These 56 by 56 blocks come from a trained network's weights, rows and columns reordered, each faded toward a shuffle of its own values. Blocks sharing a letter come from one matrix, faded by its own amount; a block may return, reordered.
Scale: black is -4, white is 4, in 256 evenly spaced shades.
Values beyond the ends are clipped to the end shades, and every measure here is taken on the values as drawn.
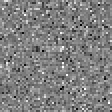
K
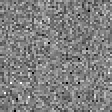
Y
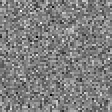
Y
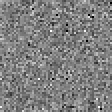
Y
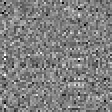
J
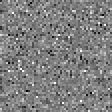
K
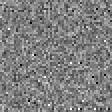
Y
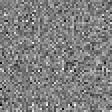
J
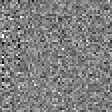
J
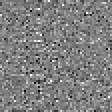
K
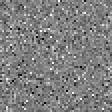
K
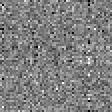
J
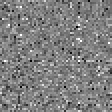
K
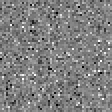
K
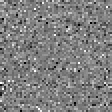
K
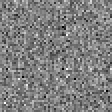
Y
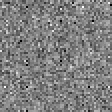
Y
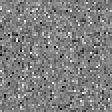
K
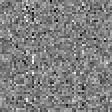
J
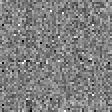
Y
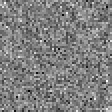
Y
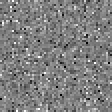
K
